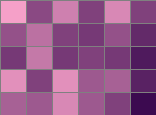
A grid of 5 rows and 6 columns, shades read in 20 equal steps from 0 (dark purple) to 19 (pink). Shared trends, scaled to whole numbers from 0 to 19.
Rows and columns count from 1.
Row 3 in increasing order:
2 6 6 6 7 14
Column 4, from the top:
7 6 7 10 10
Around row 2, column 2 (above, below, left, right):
8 14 9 7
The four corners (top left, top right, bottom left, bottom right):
19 7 11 0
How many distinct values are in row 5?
5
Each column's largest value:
19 14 17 10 16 7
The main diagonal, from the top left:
19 13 6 10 7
